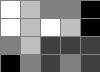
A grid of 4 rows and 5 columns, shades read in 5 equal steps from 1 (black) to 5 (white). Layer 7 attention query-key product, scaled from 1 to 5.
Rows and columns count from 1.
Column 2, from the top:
4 4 4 3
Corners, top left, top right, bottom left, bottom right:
5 1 1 2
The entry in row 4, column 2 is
3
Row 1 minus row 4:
4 1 1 0 -1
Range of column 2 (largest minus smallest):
1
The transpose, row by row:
5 5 3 1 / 4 4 4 3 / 3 5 2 2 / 3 4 2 3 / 1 1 2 2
